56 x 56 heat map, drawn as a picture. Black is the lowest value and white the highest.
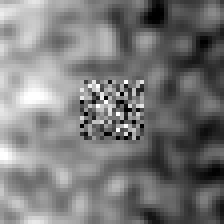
Stripes: none. Slope: up to the left. Ninth with the highest average: middle left. Odd patch: rougher, in the centre.
